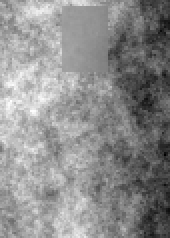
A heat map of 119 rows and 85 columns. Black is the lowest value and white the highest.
The top middle is the smoothest part. There is an overall slope up to the left. An odd patch, calmer than its surroundings, sits in the top middle. There are no regular stripes.
